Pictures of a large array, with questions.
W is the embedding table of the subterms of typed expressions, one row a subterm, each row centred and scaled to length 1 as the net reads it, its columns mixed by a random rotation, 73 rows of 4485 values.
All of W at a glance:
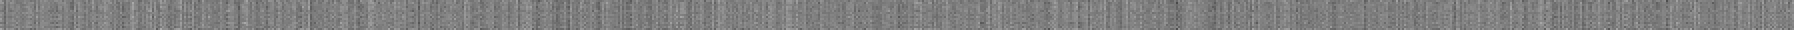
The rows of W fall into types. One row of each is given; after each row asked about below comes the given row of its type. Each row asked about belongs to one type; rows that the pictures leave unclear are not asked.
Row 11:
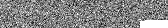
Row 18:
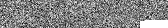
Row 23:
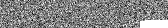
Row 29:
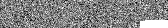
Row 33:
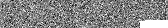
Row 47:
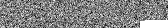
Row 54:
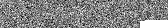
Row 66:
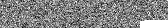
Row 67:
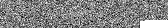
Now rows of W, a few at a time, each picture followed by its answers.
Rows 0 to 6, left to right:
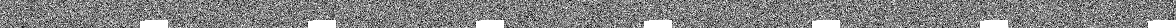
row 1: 47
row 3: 29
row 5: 66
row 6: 33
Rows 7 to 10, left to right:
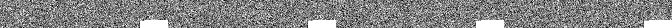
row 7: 18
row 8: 67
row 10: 47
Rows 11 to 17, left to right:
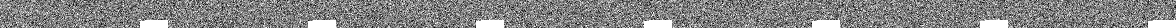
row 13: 67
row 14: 66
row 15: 47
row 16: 33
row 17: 47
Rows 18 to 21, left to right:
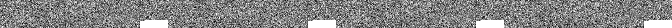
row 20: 18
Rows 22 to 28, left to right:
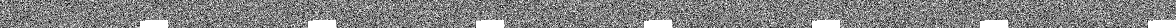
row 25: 23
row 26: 67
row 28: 67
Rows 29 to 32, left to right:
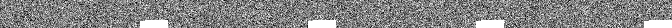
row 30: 67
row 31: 23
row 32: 54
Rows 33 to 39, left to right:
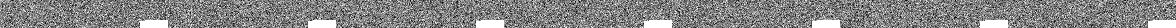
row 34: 18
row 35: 11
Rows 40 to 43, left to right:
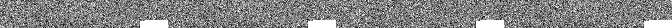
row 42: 18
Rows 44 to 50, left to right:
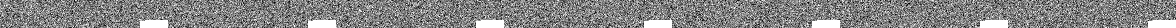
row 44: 11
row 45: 11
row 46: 33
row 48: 29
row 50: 23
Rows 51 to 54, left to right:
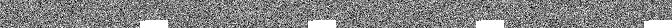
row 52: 67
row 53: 29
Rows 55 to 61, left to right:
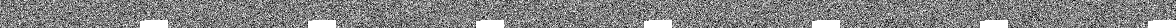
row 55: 23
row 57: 18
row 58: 23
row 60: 54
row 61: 29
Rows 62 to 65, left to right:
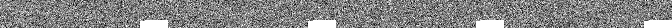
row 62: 11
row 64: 66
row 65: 18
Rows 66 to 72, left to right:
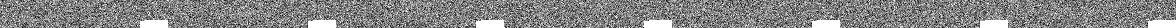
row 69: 33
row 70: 47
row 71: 47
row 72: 54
